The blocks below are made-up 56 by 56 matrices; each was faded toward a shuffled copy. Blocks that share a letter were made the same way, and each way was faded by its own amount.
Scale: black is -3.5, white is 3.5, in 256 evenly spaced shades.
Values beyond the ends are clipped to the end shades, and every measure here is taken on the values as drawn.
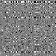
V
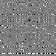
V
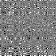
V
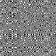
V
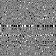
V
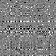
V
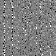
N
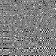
V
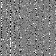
N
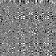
V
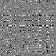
V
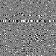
V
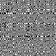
V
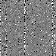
N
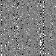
N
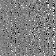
N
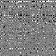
V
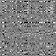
V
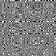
V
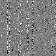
N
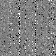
N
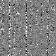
N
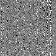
N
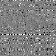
V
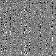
N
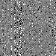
N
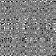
V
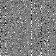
N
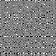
V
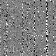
N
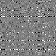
V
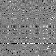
V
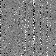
N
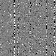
N
